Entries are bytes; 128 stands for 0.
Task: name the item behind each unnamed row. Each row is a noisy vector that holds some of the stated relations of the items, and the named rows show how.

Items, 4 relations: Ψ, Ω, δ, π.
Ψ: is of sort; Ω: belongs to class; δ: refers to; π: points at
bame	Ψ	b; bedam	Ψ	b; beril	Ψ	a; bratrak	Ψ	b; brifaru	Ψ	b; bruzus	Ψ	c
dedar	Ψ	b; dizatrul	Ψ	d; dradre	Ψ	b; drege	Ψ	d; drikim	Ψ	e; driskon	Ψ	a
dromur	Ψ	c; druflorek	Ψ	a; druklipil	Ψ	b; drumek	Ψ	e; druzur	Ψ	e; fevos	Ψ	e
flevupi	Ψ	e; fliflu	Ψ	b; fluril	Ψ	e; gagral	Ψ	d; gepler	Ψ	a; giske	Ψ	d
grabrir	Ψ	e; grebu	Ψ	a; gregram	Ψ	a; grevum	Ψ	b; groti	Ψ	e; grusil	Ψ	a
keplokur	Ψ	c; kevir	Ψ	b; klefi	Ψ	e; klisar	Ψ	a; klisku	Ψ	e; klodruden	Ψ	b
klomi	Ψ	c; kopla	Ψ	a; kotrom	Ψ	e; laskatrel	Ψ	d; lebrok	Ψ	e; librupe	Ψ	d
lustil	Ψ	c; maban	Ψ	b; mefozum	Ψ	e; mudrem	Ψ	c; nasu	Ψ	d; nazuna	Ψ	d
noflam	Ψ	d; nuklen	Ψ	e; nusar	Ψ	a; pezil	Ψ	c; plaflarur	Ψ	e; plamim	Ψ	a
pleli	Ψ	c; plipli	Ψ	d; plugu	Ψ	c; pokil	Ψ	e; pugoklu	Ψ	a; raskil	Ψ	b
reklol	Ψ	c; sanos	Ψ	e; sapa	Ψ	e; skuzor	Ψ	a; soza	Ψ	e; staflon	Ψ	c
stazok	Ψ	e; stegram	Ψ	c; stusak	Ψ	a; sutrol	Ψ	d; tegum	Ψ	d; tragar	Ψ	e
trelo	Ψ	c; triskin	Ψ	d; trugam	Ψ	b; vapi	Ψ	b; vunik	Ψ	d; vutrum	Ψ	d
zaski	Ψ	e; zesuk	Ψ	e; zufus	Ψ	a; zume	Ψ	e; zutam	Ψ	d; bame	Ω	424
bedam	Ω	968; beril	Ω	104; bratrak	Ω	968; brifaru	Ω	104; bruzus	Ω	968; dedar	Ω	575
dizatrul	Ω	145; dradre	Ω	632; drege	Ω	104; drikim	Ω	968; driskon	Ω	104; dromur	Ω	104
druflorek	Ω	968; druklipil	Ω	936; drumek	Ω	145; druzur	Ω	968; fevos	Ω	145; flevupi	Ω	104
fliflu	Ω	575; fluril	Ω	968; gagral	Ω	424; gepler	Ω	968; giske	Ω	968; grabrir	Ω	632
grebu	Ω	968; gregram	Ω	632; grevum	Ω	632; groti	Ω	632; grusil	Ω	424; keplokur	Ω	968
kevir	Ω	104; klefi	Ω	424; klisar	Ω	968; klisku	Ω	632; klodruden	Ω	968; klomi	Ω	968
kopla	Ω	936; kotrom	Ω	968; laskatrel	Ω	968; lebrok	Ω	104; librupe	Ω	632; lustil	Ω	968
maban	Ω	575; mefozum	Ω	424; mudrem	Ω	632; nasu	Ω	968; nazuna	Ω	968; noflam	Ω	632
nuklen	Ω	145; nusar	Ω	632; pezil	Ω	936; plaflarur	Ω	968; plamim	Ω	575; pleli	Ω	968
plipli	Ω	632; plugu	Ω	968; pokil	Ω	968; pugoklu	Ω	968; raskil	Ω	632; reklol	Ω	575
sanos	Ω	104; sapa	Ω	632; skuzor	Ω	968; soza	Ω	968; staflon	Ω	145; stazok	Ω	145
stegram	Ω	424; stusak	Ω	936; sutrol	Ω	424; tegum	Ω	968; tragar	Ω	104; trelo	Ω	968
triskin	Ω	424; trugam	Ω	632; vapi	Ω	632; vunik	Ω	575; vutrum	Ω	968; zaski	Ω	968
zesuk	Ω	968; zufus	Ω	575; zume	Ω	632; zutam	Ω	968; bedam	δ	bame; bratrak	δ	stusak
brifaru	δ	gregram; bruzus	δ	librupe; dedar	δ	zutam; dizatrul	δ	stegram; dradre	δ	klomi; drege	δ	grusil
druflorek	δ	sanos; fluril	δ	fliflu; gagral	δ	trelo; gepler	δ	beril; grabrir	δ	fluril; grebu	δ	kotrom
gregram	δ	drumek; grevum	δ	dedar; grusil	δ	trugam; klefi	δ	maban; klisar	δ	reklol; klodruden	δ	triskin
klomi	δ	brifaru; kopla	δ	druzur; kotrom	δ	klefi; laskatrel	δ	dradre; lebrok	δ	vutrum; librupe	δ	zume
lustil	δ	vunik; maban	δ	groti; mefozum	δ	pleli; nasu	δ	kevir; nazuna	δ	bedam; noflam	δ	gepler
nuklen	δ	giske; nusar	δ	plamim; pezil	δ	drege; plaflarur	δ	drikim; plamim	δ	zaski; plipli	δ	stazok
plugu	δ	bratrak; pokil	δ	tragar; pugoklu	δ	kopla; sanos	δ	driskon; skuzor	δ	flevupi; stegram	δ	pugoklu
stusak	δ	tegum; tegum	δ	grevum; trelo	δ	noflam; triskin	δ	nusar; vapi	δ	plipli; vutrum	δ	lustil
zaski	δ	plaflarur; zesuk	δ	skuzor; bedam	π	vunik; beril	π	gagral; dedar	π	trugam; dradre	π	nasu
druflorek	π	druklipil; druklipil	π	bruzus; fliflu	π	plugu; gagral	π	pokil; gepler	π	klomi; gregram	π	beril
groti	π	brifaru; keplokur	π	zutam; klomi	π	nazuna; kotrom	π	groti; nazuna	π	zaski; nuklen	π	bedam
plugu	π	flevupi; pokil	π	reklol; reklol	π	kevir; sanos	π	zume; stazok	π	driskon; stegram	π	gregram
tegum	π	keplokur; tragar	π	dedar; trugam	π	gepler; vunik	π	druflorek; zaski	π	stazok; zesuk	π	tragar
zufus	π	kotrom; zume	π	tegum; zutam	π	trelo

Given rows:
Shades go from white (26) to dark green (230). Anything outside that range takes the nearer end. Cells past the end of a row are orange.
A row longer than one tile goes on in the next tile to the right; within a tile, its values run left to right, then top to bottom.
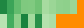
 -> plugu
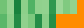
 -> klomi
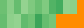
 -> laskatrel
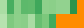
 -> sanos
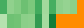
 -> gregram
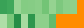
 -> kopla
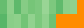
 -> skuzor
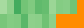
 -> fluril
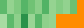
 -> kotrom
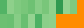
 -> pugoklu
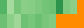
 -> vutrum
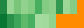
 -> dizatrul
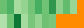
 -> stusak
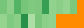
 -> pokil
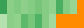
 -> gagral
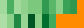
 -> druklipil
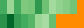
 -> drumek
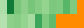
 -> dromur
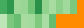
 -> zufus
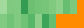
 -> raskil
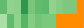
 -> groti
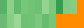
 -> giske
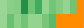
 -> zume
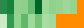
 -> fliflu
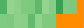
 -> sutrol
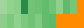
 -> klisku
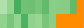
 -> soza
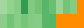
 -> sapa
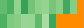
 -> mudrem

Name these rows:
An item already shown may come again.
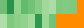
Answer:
beril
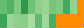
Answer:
mudrem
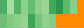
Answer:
nazuna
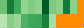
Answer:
kevir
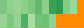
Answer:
tegum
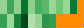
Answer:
zesuk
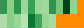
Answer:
driskon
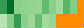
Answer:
reklol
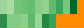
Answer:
bedam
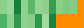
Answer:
klomi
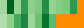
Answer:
tragar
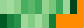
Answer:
nuklen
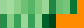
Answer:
dradre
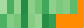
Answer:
trugam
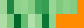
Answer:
dedar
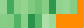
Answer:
plamim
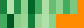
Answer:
stazok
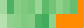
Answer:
lebrok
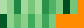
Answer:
bruzus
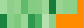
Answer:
nusar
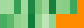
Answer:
zaski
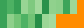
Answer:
trelo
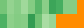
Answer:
triskin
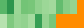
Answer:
beril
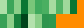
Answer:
zesuk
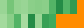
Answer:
vunik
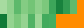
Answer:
druflorek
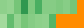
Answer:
zume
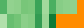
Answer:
gregram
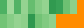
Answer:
nazuna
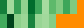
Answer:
stazok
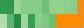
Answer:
kopla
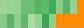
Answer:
grevum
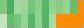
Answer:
maban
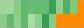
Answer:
grevum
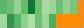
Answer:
stegram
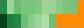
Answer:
staflon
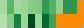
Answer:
druklipil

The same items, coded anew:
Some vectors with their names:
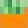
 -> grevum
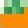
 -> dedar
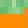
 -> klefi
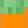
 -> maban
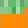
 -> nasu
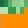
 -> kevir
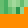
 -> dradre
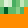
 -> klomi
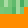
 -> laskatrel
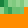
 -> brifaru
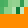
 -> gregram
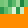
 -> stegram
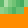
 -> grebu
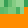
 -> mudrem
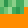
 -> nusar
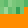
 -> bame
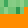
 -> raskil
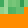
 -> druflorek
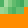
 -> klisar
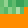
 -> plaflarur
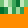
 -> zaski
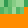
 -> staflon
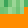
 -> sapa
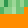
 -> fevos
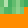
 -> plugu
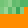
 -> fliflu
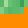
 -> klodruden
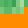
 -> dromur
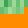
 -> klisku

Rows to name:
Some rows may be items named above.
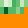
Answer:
klomi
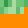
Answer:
zume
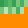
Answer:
beril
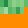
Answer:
druklipil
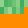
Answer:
triskin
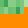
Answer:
kopla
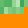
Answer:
gagral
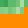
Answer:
flevupi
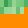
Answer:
zume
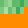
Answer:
zufus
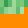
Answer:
zume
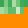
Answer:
pokil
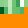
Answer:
stazok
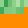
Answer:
dizatrul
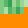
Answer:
stusak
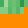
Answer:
bedam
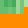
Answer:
drege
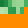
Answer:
kevir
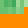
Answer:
drege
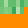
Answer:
nasu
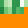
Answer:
driskon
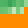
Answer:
sanos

